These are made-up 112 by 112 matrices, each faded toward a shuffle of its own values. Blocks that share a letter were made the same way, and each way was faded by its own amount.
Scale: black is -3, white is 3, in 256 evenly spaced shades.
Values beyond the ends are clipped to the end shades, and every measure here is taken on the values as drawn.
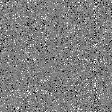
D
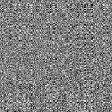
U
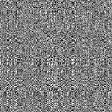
U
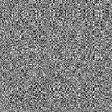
U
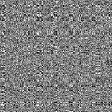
U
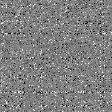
D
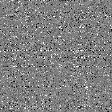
D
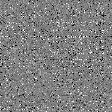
D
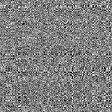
U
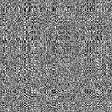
U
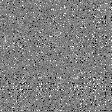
D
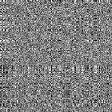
U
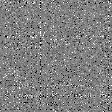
D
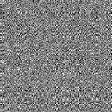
U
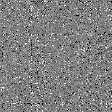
D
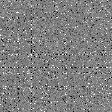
D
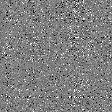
D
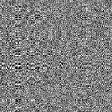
U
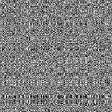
U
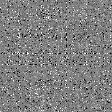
D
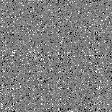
D
